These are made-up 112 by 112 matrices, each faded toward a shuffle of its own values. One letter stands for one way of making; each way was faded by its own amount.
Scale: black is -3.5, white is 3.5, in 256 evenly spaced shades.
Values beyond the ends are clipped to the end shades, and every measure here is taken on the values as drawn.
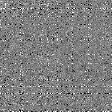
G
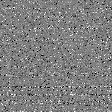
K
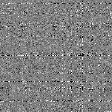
G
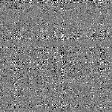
G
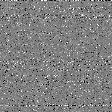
K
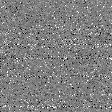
K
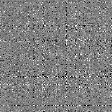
G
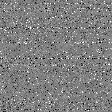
K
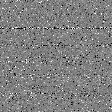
K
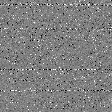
K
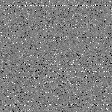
K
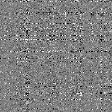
G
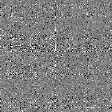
G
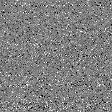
K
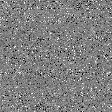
K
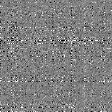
G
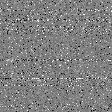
K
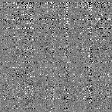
G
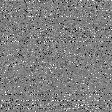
K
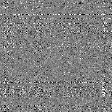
G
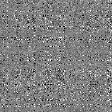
G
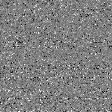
K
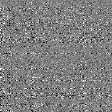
G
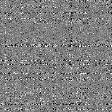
G
